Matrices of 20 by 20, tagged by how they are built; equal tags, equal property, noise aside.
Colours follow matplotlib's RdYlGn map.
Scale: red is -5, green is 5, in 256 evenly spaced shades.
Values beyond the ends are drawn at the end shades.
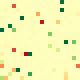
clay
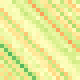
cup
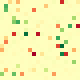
clay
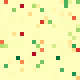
clay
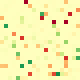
clay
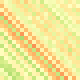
cup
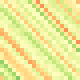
cup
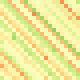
cup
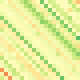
cup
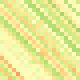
cup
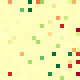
clay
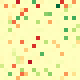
clay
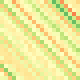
cup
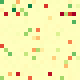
clay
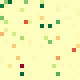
clay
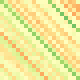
cup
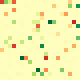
clay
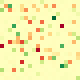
clay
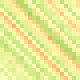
cup
